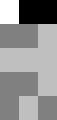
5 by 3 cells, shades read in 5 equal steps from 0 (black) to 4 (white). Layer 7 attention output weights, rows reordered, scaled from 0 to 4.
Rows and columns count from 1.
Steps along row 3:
same same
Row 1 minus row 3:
1 -3 -3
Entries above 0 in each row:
1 3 3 3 3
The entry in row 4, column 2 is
2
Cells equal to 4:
1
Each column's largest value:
4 3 3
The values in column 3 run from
0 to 3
